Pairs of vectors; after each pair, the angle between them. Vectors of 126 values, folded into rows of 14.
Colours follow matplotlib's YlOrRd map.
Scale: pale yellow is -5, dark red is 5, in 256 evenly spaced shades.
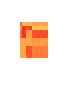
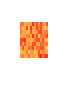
orthogonal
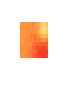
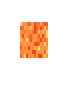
orthogonal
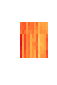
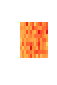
partly opposed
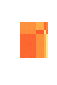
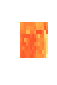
nearly parallel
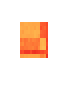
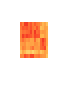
nearly opposite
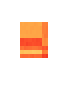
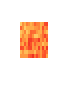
partly aligned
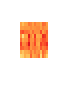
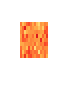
orthogonal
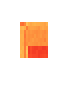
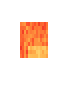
nearly opposite
